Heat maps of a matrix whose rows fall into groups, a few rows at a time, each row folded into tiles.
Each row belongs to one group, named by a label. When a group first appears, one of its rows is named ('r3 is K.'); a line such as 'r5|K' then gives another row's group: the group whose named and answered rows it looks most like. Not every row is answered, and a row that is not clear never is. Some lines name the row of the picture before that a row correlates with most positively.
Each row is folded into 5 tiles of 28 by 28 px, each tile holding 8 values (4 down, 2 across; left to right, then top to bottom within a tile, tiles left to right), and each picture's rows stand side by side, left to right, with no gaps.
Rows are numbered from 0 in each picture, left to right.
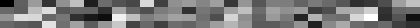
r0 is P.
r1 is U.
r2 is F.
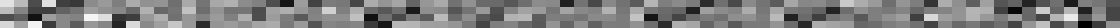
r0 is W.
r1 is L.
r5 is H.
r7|F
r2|H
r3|W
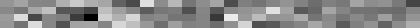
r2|L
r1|U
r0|L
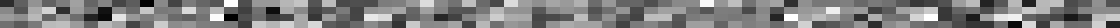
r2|W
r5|U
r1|H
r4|W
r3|W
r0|P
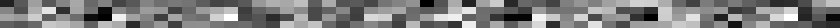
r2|W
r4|L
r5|F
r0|P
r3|P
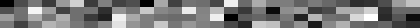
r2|F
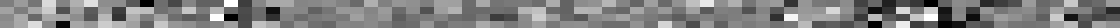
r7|H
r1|H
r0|L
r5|U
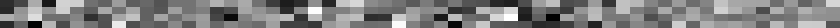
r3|F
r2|P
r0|P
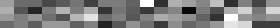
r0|F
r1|U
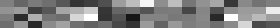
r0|F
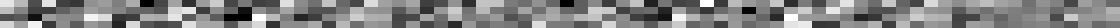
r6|W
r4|P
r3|P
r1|P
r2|W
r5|U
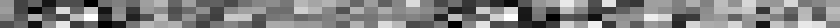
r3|F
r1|W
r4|W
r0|F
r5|L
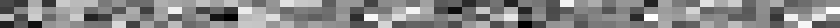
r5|U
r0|P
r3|F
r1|L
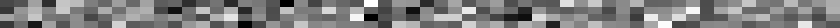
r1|F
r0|P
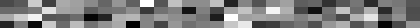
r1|U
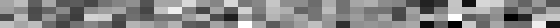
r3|P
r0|W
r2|L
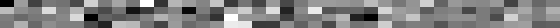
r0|H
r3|U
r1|U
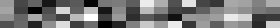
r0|F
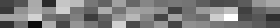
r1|F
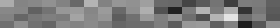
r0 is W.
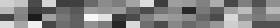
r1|U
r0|W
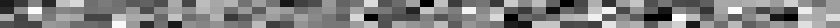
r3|H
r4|P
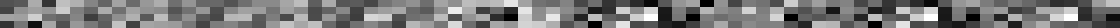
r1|W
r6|F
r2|W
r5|H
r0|P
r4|F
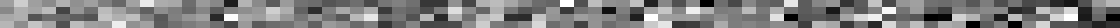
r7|F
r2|F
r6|P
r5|H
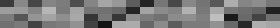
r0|H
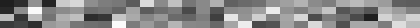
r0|P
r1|U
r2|L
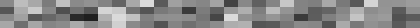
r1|U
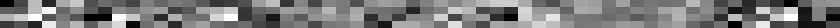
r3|L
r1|F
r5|F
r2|H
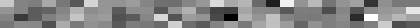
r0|W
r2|U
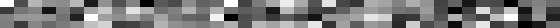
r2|W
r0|U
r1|H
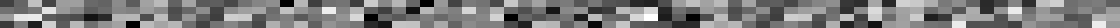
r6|P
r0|P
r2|H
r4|F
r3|H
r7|P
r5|W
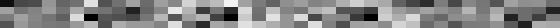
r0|H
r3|H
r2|L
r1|L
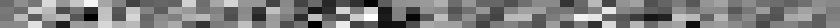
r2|F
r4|P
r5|W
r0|L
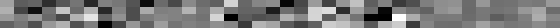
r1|H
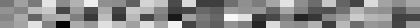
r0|L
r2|W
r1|W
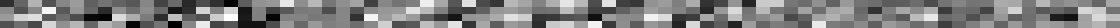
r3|W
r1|F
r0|P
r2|U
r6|F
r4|W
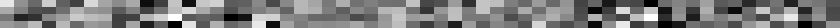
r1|P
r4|F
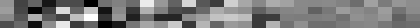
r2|W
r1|W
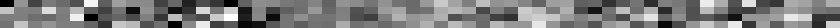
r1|F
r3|L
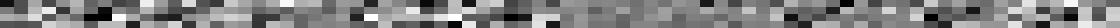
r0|P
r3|P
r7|L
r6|H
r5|H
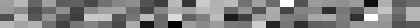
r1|P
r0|W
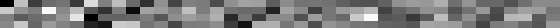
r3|W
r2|F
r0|H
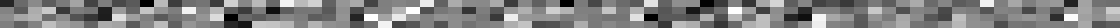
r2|U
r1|H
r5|P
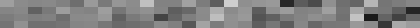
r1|W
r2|H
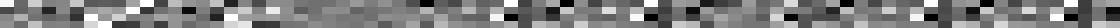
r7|H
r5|H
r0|U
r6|H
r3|H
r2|L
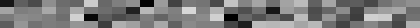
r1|H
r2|W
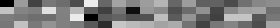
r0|H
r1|W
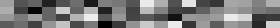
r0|F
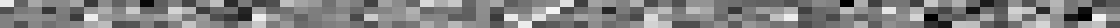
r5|F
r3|U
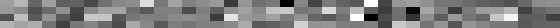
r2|H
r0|W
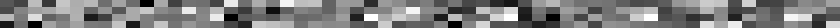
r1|H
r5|W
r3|F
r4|F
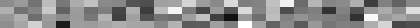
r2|U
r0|L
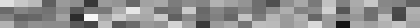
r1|L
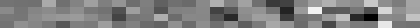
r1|L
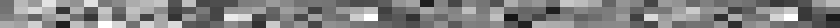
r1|W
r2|F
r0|L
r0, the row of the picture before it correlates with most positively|2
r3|H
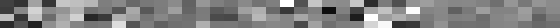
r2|U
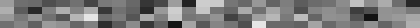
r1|P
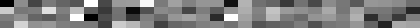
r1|U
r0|H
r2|H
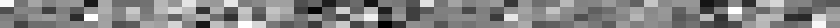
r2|F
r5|P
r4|W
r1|L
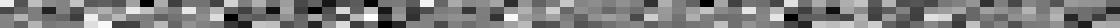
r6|W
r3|U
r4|U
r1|H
